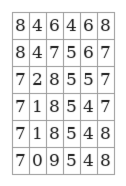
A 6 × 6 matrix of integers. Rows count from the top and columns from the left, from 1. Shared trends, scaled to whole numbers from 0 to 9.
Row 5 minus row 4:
0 0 0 0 0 1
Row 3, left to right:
7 2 8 5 5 7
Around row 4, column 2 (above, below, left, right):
2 1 7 8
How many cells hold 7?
8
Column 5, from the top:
6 6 5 4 4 4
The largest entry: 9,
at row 6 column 3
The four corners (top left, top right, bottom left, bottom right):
8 8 7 8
